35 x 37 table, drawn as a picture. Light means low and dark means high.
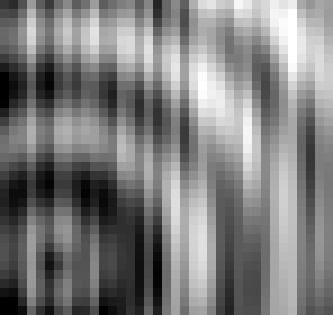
On average the colour sits 50% of the way up the scale. The ninth with the highest average is the bottom left. The ninth with the lowest average is the top right. There is an overall slope up to the bottom left. Concentric rings centre on the bottom left. The bottom right is the smoothest part.
